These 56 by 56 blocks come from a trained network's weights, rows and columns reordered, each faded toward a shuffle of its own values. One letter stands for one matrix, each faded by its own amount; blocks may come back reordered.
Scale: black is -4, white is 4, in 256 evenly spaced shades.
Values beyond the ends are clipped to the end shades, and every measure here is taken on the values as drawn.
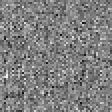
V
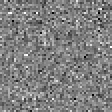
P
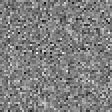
P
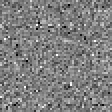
P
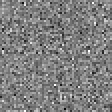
V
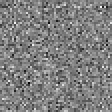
V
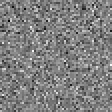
V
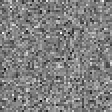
V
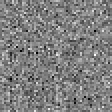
V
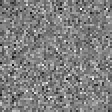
V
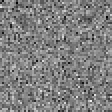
P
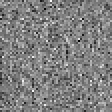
V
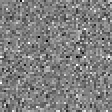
P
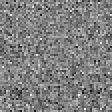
P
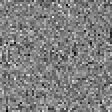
P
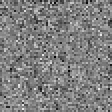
P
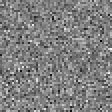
P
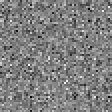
V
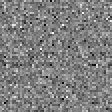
P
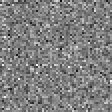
V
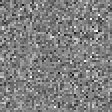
V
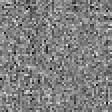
P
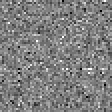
P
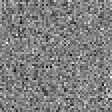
P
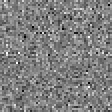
P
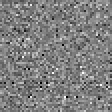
P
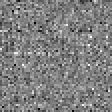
P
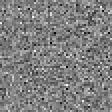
P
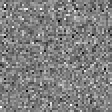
P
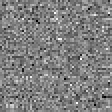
P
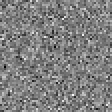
V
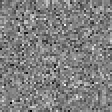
P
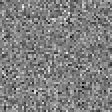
V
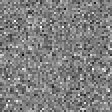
V
